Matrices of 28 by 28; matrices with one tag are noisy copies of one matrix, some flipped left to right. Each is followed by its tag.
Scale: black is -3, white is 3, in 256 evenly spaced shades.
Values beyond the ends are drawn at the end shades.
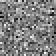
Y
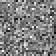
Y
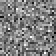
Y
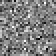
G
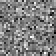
Y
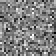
Y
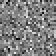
G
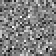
G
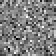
G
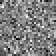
G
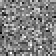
Y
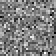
Y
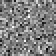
G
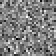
G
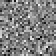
G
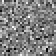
G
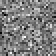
Y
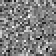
G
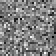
Y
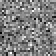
Y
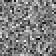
G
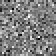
G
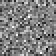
G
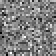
Y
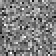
Y
